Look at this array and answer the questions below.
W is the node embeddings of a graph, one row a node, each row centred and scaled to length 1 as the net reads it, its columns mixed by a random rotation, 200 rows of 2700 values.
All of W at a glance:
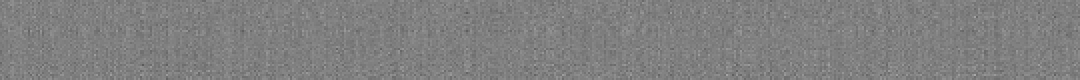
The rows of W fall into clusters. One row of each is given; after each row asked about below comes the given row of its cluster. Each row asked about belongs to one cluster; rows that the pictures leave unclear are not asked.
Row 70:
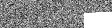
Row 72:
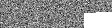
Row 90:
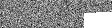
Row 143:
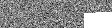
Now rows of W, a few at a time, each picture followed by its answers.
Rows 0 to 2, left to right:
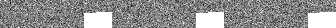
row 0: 72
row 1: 90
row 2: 72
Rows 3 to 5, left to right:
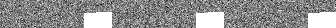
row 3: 90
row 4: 70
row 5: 143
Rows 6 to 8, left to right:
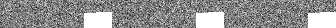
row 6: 90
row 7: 70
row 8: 143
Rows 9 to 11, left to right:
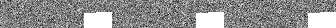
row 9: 72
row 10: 90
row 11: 143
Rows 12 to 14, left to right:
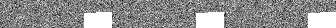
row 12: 90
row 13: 72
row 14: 90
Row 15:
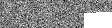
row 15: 90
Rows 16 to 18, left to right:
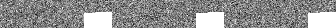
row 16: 70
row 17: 143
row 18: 70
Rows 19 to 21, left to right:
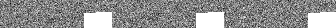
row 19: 72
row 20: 143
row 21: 90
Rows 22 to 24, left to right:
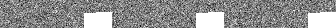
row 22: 143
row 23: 90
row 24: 70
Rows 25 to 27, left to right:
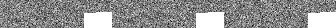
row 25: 143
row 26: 143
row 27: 90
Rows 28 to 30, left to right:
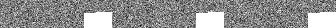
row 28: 72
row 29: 90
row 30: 143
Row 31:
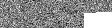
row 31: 143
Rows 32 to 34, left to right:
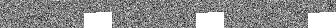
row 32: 143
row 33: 72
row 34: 143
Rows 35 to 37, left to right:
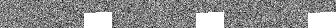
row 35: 143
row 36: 90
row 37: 70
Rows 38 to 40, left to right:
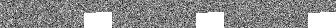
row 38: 70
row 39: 72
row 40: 72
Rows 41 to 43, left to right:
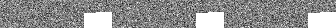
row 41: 143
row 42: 72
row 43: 72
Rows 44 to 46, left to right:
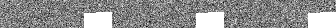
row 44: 143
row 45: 90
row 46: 70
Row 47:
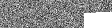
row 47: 143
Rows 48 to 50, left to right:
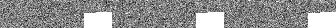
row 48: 143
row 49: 72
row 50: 90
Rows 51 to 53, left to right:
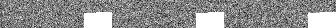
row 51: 90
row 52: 143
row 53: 70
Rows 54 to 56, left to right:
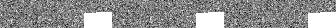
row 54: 70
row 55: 70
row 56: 70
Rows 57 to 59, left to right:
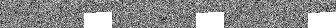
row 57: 90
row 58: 72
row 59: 90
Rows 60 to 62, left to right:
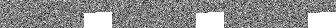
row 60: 143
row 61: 90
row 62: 72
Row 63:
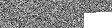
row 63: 143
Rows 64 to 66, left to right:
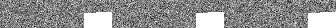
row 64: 90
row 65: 143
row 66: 90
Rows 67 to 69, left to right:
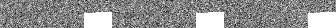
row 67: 70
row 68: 70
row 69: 70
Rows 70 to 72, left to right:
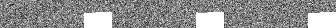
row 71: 70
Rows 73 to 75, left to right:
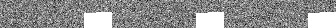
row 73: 70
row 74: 143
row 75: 143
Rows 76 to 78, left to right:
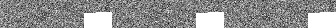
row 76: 143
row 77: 143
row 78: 143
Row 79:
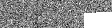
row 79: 70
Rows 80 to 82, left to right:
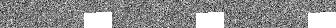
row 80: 70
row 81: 90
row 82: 70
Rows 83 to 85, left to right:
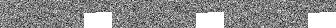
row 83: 143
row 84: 143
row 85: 143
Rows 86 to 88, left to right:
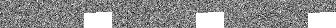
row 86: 90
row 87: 70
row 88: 143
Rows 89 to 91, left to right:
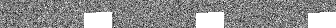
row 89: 70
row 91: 143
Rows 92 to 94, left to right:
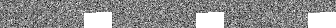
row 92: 70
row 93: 72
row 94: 70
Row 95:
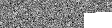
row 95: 72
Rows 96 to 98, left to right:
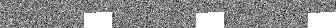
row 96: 70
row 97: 90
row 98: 90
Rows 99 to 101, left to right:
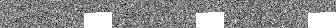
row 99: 143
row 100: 70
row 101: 70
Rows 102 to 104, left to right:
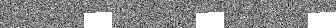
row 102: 72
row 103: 143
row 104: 90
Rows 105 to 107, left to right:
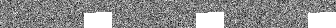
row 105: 72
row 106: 143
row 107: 70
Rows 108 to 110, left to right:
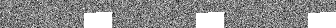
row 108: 90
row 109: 90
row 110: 90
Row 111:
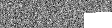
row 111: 70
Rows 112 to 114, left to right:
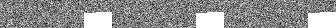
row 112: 70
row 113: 72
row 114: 143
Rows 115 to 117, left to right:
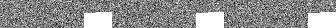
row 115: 143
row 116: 70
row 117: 72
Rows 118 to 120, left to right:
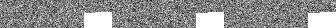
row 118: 70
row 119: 143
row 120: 72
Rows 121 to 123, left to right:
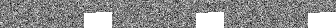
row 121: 72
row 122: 90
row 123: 72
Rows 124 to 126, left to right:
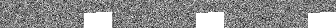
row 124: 90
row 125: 90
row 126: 143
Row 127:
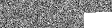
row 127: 70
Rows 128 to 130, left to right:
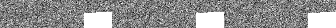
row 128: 70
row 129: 70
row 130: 90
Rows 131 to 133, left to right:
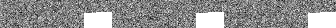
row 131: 70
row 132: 143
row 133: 70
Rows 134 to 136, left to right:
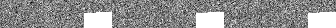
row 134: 90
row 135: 70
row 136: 70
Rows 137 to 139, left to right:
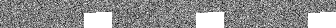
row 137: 72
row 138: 70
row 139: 90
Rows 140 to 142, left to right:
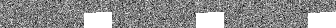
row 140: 70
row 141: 72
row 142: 90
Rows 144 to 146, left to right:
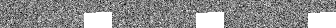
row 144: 70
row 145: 70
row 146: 90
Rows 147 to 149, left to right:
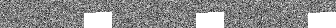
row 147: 143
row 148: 143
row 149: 70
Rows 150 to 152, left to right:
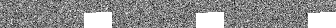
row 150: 70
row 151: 72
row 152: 72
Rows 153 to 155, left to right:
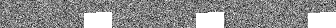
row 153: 90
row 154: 143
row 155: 90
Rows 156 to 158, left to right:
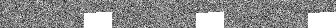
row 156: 90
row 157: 90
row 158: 143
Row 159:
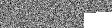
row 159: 72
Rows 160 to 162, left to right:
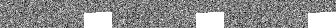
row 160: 70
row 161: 70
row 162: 70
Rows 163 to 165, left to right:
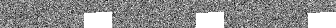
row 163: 70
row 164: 90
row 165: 72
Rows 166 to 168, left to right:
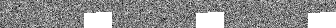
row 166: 90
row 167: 72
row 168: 90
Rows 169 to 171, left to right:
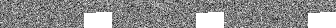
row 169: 72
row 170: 90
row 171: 72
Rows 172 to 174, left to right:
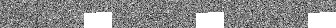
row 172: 70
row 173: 143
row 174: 72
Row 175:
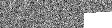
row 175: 90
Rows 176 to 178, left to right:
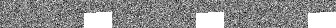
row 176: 90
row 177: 90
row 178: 70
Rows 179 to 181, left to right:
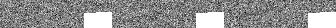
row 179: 90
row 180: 143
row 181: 70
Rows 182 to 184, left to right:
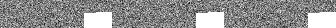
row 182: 143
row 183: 72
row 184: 143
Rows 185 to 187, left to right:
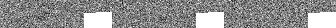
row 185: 143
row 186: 72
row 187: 72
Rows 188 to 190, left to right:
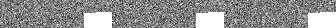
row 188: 72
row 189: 72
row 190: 70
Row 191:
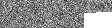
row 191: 90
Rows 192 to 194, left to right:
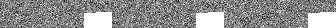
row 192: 90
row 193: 90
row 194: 143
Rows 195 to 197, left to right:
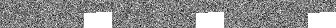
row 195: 90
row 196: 90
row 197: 143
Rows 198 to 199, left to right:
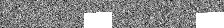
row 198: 90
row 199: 70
